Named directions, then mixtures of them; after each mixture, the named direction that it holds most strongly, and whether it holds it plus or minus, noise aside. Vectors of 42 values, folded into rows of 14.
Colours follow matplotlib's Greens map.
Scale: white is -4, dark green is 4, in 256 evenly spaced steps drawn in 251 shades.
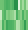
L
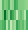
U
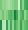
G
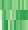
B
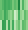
G, minus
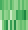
B, plus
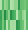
U, plus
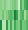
G, plus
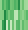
G, minus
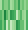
U, plus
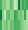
L, minus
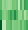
G, plus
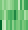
G, plus
